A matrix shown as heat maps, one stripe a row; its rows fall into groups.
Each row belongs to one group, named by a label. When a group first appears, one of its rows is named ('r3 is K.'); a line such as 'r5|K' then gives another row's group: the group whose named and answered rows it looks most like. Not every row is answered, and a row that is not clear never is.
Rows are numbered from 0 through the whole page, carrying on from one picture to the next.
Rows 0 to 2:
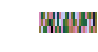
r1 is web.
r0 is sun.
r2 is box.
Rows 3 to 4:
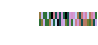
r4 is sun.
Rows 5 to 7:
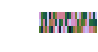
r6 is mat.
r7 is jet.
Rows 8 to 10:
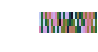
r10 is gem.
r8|jet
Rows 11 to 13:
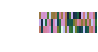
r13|jet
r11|gem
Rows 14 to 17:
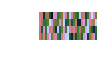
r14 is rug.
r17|jet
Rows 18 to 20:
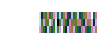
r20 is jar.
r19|sun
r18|web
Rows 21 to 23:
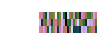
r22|web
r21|jar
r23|gem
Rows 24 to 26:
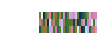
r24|box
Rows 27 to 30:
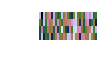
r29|sun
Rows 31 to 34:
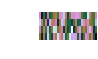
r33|web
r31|web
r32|gem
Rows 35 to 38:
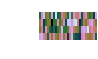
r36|box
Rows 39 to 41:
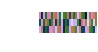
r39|web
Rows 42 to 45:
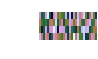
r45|rug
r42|rug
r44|gem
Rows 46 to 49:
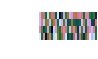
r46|mat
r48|rug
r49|jet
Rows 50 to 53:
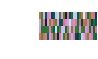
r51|mat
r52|sun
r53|gem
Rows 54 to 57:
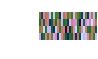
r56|jar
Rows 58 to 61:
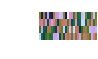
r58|jar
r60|box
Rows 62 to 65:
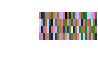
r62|web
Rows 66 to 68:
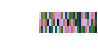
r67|gem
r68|mat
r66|jar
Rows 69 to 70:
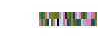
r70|gem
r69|web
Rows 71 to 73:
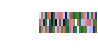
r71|jar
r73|web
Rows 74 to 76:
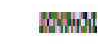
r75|gem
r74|web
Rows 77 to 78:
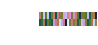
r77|mat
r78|jar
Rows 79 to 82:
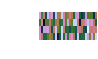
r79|sun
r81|web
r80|box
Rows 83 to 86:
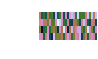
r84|jar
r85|web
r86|rug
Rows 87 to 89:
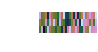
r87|gem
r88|gem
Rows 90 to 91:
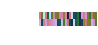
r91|jet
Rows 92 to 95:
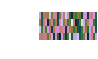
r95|sun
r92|jet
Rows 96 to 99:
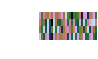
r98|mat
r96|jet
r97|rug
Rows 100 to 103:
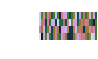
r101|mat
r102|jet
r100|jet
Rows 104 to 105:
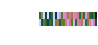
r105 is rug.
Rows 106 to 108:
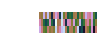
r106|jet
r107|sun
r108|sun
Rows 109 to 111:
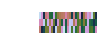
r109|rug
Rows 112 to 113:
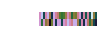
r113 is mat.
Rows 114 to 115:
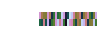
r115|jar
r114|sun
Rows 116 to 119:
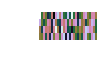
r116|jar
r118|jet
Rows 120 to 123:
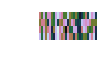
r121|gem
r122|jar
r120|jar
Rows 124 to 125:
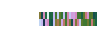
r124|mat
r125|rug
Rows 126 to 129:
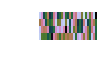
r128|jar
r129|rug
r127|jar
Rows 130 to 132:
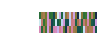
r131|sun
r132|jar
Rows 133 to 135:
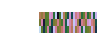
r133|sun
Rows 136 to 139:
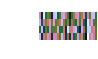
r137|web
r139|web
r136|jet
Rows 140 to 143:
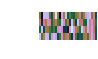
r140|jet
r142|box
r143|jet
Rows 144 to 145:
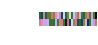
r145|jar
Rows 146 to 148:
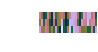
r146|box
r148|sun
